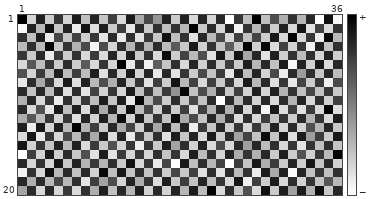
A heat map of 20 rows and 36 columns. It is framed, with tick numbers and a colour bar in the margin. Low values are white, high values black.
Grain: checkered. Seam: none. Average level on the scale: 50%. Histogram: two levels.
